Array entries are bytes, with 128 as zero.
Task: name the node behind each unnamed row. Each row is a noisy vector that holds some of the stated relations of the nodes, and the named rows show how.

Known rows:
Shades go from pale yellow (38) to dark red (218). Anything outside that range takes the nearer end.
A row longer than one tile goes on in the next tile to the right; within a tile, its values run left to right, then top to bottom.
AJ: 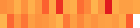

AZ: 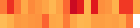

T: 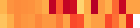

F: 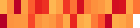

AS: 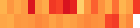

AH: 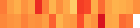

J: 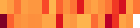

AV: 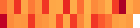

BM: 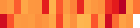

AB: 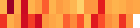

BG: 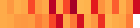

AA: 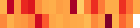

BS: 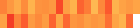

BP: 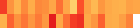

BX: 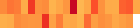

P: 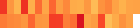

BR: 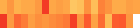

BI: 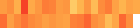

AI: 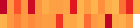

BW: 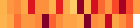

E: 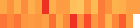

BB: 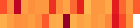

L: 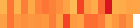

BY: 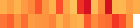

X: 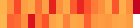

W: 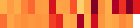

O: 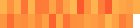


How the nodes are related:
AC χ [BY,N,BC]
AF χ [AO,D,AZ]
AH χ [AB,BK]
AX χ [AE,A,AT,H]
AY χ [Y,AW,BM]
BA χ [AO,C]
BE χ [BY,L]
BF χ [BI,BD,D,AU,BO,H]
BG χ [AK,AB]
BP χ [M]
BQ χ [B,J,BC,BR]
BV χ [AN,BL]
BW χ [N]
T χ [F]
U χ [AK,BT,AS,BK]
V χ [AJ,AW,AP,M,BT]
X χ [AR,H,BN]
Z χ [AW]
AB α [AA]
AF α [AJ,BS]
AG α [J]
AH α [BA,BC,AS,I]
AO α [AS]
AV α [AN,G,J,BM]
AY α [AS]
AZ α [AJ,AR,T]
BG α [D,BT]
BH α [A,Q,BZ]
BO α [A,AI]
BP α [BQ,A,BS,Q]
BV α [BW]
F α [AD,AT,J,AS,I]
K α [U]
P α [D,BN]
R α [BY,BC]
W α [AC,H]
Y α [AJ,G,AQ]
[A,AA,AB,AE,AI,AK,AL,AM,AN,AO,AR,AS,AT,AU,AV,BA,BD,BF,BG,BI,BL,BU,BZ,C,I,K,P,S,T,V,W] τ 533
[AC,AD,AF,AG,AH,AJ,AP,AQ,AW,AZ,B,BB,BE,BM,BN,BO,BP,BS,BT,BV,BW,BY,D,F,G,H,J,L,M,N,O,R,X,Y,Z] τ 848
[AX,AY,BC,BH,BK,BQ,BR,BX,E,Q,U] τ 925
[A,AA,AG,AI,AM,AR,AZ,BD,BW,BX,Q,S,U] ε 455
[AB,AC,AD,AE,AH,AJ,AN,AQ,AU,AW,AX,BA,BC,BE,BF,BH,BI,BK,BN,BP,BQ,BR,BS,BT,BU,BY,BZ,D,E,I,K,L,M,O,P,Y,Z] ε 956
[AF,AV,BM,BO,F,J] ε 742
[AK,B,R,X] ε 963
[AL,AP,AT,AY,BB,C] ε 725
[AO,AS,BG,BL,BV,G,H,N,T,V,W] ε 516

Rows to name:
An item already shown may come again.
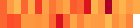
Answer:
BN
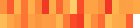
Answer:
Y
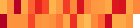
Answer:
F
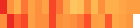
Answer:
BZ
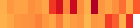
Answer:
G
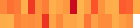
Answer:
BX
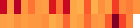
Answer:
AT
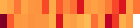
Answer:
J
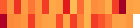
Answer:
AV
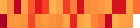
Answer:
F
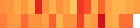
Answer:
AH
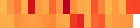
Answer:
AO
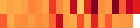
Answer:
H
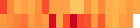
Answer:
BH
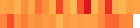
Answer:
AD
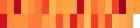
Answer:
AF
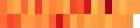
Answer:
BN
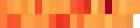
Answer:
D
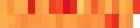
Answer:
AS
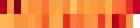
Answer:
AY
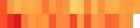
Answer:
BQ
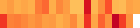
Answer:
BC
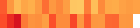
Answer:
BQ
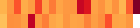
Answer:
R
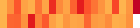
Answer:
X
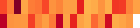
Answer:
BO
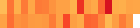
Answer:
L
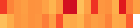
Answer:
AR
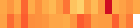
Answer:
AN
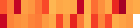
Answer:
AF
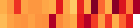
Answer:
BV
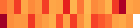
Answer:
AV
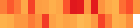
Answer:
AG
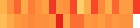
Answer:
BL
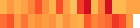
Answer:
BY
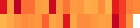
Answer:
AL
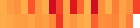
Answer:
N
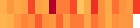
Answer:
V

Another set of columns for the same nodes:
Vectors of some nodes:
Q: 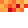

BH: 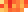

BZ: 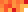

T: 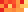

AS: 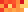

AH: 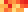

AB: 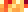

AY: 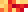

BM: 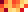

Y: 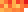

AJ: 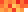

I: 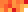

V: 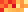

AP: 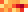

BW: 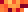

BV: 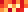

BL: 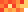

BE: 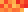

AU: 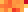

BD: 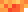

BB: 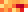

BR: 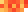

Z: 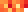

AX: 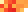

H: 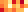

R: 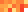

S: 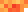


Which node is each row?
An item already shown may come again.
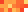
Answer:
B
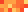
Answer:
B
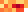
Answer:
AL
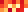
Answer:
BV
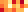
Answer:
H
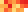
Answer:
AH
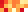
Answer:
BO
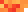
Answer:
AI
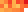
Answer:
Y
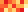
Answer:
AO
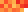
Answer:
BE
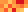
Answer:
BN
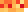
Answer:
BP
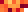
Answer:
BW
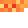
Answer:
AK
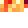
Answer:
AB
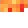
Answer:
AZ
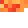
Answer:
AI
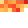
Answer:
P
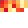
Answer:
AV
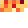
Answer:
BG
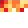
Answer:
F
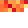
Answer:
BA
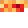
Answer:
C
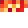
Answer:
BV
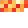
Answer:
AA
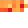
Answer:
X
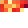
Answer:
AC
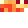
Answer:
K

